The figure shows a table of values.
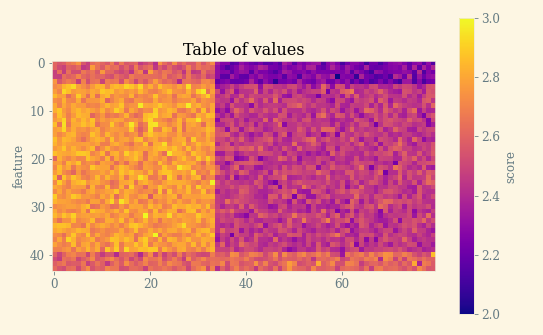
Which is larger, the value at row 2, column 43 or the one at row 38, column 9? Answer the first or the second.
the second
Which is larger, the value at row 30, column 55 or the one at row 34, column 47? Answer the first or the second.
the second
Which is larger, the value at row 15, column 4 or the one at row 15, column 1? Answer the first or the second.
the first
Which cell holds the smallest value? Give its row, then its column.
3, 59
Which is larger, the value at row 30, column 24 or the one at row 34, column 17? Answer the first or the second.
the second
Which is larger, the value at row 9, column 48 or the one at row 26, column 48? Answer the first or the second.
the second
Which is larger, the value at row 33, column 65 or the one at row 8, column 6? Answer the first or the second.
the second
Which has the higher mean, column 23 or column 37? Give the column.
23
